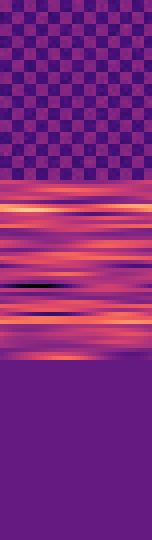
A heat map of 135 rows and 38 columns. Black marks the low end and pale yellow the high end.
It is made of 3 by 1 panels. Panel 1,1: low, checkered. Panel 2,1: middling, streaked across, strong in contrast. Panel 3,1: low, flat.
